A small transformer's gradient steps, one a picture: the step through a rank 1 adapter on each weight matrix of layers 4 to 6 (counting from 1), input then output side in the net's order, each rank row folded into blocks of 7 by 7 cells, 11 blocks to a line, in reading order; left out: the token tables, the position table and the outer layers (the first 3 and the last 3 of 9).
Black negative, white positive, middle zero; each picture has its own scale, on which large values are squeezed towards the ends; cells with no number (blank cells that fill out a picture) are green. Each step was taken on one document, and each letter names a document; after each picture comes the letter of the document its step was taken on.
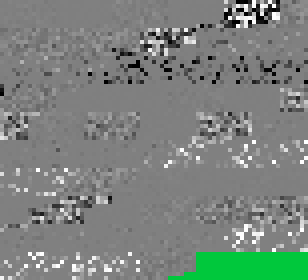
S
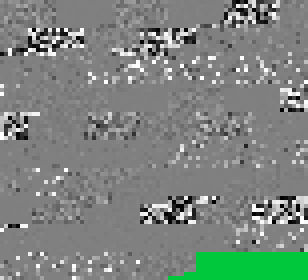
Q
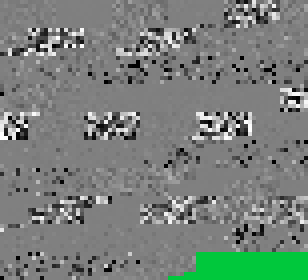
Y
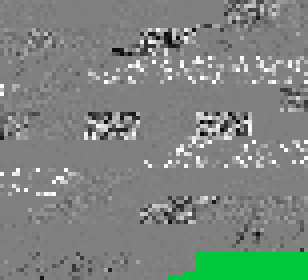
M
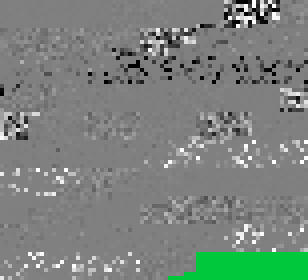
S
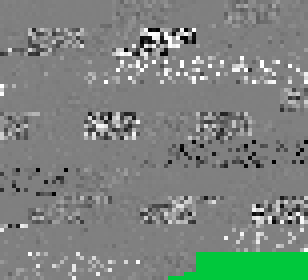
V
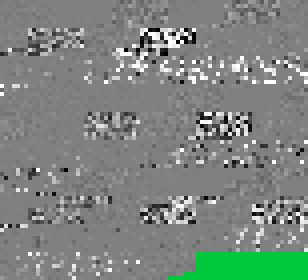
V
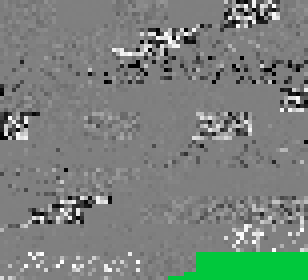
Y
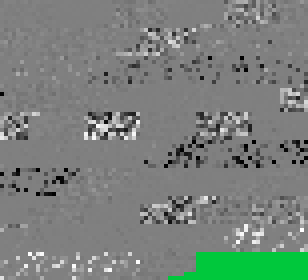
Y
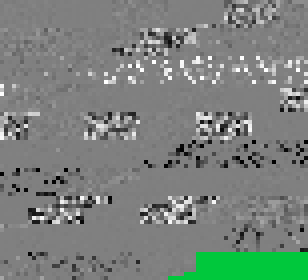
M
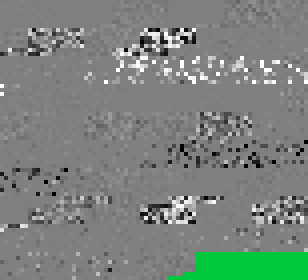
V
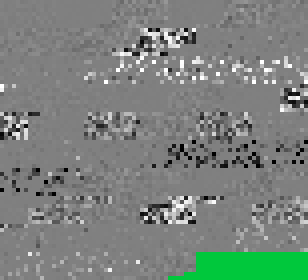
V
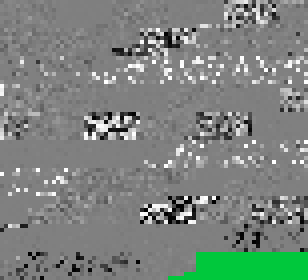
M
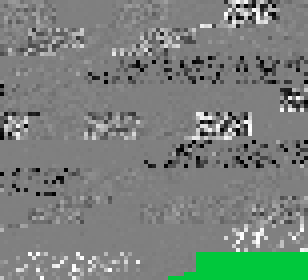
M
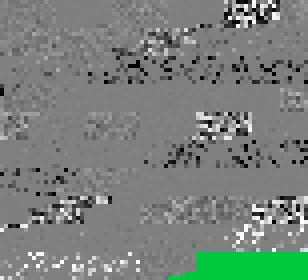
S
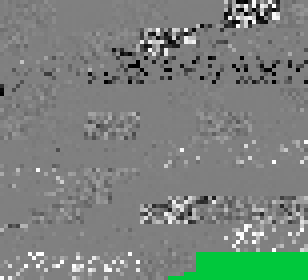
Y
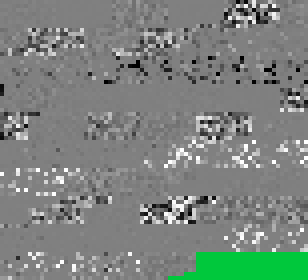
Q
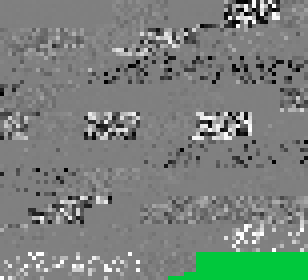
S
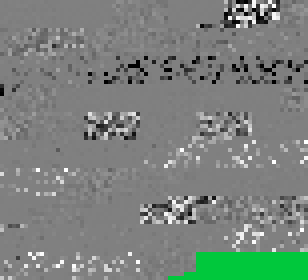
S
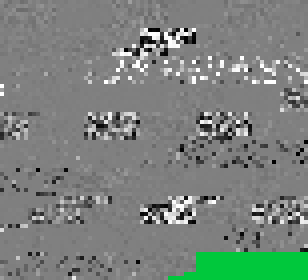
V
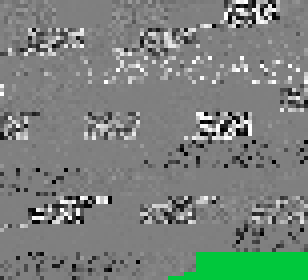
Q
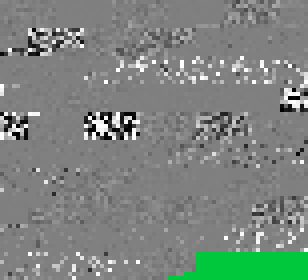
V
